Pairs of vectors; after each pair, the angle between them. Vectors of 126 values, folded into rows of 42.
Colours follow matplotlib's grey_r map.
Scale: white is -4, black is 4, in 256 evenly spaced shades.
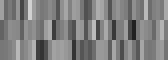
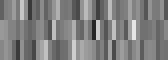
nearly opposite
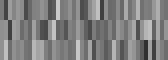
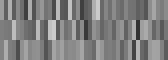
partly aligned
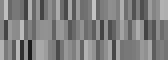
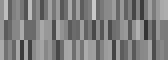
nearly parallel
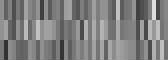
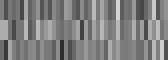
nearly parallel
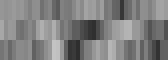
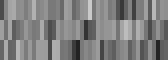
partly aligned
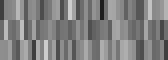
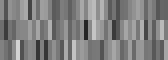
partly opposed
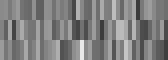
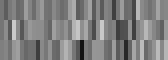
nearly opposite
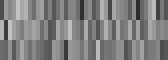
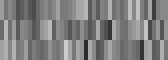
partly opposed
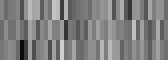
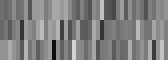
orthogonal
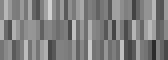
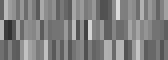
partly aligned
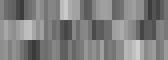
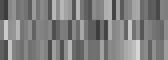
partly aligned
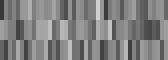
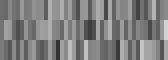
partly aligned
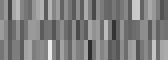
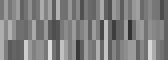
partly aligned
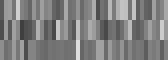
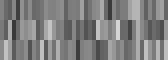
partly opposed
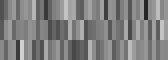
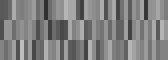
nearly parallel
